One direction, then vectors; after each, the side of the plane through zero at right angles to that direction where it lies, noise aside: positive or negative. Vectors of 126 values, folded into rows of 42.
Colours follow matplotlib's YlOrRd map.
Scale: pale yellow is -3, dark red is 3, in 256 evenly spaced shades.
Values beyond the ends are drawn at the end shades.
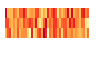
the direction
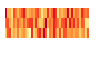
positive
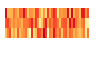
positive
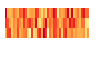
positive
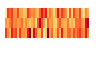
negative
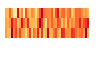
negative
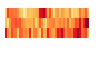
negative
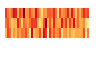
positive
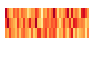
positive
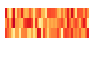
positive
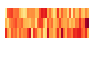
negative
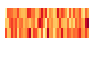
negative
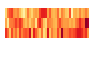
negative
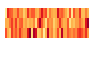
negative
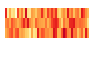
positive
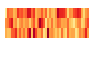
negative
